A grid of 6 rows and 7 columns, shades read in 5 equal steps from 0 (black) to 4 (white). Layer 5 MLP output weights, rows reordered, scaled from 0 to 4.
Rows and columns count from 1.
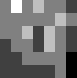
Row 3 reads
2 2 3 1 3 2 1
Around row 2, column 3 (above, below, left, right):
2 3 2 2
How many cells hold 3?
5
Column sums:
9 12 12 10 13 13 5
